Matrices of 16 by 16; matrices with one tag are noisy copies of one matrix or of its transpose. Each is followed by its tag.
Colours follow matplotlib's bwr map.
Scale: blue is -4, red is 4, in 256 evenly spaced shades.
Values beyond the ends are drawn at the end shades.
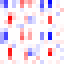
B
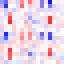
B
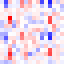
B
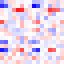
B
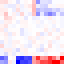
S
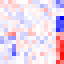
S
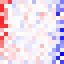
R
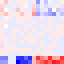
S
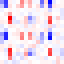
B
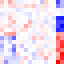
S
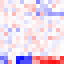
S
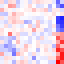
S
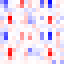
B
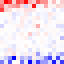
R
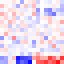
S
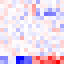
S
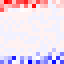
R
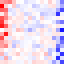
R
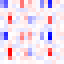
B
